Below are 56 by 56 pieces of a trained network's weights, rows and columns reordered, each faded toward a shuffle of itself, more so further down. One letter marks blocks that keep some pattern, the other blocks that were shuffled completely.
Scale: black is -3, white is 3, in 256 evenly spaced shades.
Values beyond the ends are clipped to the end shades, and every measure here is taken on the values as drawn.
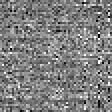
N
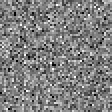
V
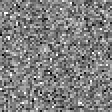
V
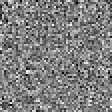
N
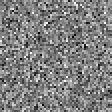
V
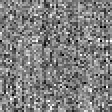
N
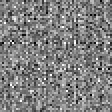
N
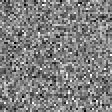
V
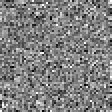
N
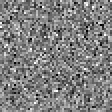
N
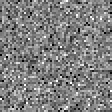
V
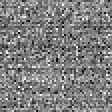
N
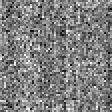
N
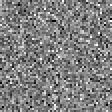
V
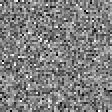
V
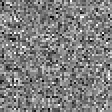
N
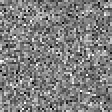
V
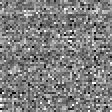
N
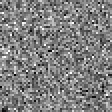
V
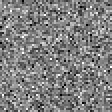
V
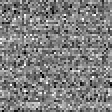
N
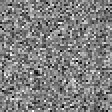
N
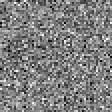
N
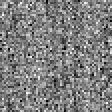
N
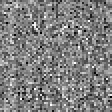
N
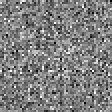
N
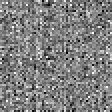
N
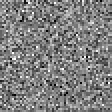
V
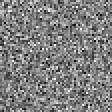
V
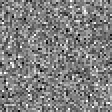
V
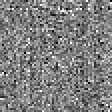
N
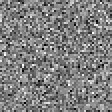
N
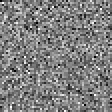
V
